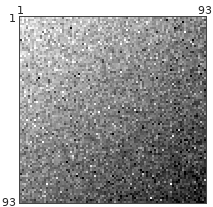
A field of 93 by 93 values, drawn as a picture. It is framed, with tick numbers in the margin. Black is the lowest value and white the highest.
Grain: fine. Ninth with the lowest average: bottom right. Ninth with the highest average: top left. Slope: up to the top left.
